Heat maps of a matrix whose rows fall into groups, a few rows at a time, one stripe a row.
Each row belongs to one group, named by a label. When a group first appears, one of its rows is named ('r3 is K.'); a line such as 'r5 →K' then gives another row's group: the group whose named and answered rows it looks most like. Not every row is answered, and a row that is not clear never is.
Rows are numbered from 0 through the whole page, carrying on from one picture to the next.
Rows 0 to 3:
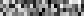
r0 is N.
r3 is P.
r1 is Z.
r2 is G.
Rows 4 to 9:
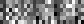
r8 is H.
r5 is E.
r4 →P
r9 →G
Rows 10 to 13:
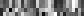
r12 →H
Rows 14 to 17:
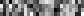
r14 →H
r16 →P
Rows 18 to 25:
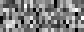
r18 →Z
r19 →E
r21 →H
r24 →N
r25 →H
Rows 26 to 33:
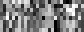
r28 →E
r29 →H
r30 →G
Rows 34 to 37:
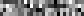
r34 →E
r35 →N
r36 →P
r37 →G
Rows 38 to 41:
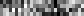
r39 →E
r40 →G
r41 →N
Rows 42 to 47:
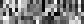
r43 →G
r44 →G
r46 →N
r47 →N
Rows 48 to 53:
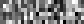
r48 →P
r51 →E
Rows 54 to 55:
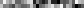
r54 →N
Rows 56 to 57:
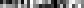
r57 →N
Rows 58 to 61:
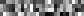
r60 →Z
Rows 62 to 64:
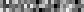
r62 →H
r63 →E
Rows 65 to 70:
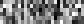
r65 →G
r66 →N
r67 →P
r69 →Z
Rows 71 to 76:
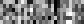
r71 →N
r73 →Z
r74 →E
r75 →G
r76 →Z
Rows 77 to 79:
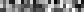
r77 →Z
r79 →P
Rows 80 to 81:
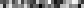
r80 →P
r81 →P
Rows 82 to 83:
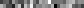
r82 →E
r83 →Z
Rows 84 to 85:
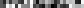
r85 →N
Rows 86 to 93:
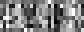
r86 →P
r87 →Z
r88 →H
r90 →N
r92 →H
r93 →E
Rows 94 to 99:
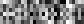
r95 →E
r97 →G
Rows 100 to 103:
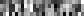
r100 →E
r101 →Z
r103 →G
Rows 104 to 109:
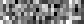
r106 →H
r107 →Z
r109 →Z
